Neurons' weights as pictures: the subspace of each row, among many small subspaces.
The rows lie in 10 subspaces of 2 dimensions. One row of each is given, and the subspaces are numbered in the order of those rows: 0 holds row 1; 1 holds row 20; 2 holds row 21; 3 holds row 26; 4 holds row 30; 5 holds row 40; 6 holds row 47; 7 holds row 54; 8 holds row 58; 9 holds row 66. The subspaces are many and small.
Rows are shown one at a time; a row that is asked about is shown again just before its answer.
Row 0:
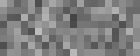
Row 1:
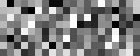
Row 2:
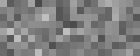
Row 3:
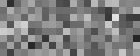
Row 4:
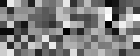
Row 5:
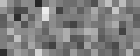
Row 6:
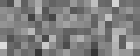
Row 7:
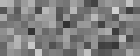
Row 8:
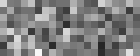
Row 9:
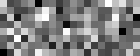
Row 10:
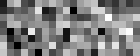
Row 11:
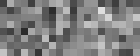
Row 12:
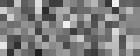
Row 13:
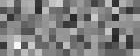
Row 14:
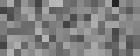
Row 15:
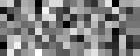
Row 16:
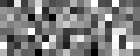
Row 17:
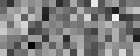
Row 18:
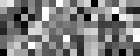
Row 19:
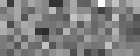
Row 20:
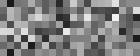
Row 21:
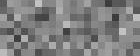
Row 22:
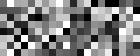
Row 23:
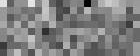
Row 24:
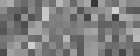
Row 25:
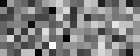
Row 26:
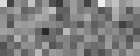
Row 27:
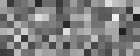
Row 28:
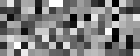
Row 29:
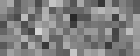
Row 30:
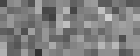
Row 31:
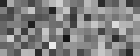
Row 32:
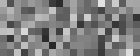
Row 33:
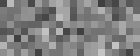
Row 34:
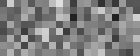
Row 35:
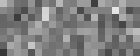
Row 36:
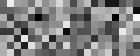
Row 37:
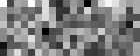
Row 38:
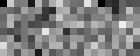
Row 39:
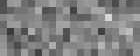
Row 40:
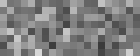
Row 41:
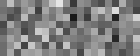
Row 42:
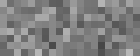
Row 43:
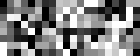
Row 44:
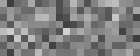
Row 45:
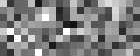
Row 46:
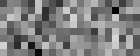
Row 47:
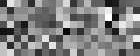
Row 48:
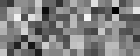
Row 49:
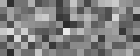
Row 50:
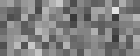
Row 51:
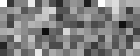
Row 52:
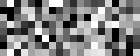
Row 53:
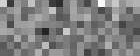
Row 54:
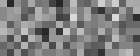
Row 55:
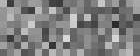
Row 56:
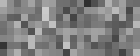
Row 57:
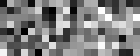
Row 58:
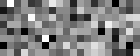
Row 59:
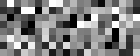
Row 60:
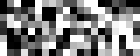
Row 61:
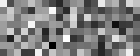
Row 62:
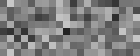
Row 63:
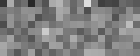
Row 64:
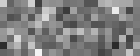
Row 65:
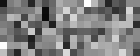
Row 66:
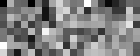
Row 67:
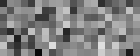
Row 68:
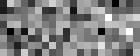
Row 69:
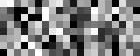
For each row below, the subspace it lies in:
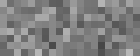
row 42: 5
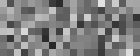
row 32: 5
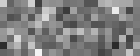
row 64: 7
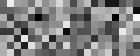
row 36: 2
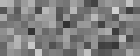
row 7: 0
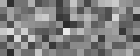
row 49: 1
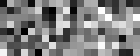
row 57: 4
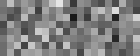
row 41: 7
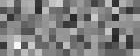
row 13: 5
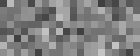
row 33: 7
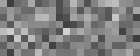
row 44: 1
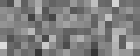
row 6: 8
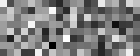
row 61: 0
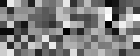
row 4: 6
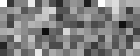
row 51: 3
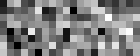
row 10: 8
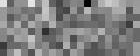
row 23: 9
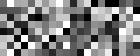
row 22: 2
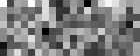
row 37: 9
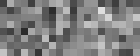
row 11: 4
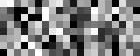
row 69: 2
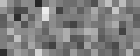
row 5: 2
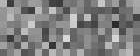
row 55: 0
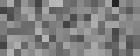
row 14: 4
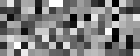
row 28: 5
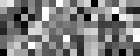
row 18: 6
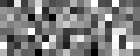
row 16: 8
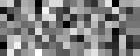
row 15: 4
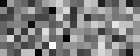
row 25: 0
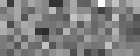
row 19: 3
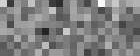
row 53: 3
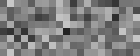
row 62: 1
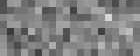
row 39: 8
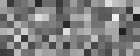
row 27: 2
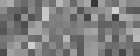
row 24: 6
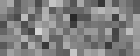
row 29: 3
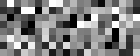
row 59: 0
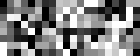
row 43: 9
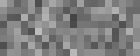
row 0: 3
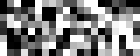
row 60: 8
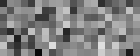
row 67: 5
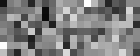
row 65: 9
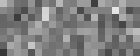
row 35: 6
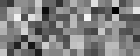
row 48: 1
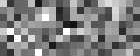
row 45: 1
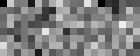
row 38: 3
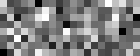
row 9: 2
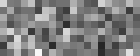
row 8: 5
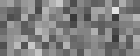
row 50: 7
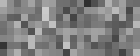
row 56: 9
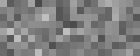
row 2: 1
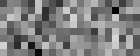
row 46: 7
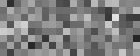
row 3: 6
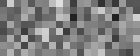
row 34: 7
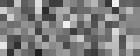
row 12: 4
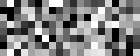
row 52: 4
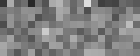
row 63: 9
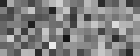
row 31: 0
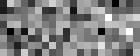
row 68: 8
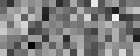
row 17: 6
